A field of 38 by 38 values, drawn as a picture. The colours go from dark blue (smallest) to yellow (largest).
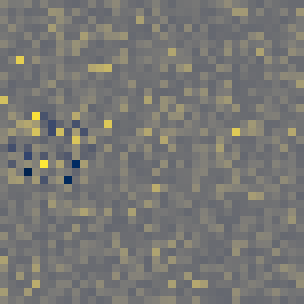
The values are skewed, with a long tail toward high values. No overall slope runs across the table. In the middle left lies a patch that is rougher than the rest. Values change most from cell to cell in the middle left. No regular stripes run through it.
